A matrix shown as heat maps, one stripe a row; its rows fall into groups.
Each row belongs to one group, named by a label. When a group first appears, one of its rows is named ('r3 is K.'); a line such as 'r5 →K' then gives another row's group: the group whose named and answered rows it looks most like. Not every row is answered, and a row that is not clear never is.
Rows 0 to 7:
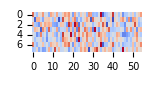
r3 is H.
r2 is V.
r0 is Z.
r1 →V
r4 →V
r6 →Z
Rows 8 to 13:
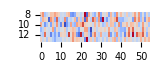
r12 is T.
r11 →T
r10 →V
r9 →H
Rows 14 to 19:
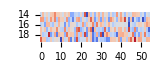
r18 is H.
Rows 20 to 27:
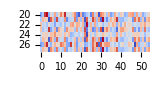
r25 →H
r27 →H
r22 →V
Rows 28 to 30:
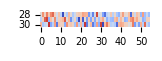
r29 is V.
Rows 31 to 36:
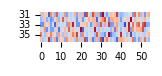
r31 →H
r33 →T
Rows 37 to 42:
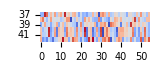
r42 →Z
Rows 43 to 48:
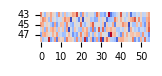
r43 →Z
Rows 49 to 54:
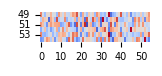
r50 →H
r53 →Z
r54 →T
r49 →Z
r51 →V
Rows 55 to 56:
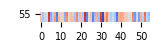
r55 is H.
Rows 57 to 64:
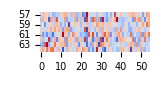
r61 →Z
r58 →H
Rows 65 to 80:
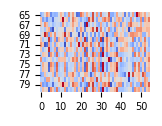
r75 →H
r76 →H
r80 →H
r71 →V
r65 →T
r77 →T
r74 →Z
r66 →Z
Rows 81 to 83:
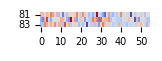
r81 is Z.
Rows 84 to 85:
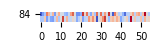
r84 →T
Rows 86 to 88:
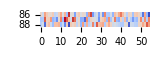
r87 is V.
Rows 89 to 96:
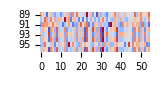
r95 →T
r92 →H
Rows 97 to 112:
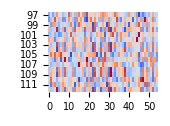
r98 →T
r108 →H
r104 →H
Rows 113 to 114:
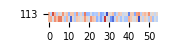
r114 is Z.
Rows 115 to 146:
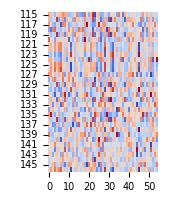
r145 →T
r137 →V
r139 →Z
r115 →V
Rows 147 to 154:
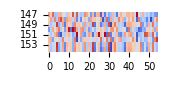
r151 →T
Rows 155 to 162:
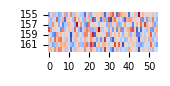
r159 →V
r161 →V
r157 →T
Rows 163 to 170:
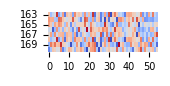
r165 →Z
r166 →V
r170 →T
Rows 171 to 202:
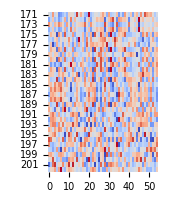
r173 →Z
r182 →H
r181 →Z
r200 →T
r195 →T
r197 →Z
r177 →V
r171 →T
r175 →H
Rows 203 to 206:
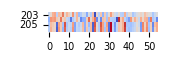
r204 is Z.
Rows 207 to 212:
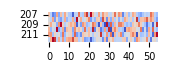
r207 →V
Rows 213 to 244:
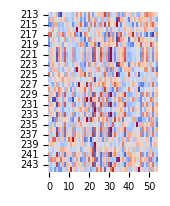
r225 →Z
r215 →T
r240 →V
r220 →H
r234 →V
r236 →H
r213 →T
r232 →V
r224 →T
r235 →T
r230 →V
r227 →V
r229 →H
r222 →H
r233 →H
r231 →H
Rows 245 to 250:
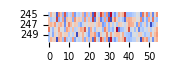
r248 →Z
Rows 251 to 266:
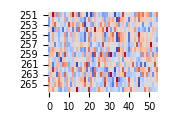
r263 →H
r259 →H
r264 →Z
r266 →T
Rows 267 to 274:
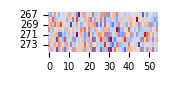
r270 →Z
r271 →T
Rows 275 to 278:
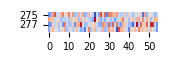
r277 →T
